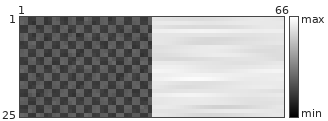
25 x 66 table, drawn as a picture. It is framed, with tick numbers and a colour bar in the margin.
It is made of 1 by 2 panels. Panel 1,1: low, checkered. Panel 1,2: very high, streaked across, faint in contrast.
